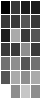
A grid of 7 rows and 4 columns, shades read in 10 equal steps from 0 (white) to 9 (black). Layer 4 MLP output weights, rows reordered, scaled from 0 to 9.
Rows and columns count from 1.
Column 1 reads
9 7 8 7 5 6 0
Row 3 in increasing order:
3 6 7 8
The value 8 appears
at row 1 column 3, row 1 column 4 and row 3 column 1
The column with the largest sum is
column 1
